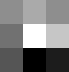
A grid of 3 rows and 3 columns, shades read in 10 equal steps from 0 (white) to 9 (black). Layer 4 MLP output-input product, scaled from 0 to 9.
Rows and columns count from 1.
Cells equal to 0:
1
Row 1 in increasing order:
3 4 4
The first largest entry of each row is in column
1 1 2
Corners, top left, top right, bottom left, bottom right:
4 4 6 8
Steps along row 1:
down up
